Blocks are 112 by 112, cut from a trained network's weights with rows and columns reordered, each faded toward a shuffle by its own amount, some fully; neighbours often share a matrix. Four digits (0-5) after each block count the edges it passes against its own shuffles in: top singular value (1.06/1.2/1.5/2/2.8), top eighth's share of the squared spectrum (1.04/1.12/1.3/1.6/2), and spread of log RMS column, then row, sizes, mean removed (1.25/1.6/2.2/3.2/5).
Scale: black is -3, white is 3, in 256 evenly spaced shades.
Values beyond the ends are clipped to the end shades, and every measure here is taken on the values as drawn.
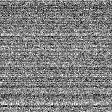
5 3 2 2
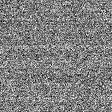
2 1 0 0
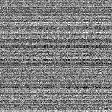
5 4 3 3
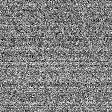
3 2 0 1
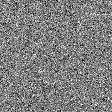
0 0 0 0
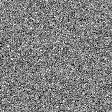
0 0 0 0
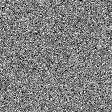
0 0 0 0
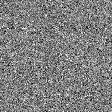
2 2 0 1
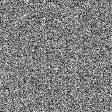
2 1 0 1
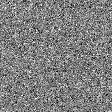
1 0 0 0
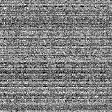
5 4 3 3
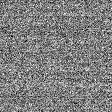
2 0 0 0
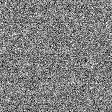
1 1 0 0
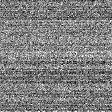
4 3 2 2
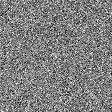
0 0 0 0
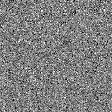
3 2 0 1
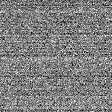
3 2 1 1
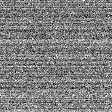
4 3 1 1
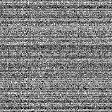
5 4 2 3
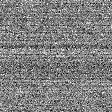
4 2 1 1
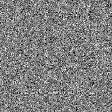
3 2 1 1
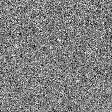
2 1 0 1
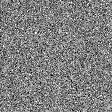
0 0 0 0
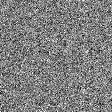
2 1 0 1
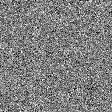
1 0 0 0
